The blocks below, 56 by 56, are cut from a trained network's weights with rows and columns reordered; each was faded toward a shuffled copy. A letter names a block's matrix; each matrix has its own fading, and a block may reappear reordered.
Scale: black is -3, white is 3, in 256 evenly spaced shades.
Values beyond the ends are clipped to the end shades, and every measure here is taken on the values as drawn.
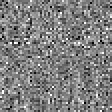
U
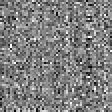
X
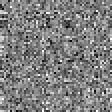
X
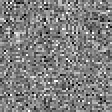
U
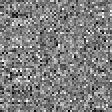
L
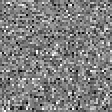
U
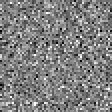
L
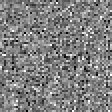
L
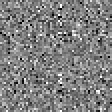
U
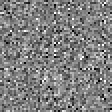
U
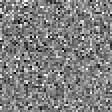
L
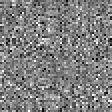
U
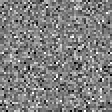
L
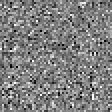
L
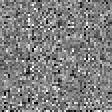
U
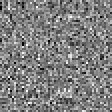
X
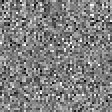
L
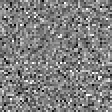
L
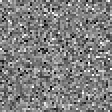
L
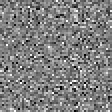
L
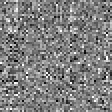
X
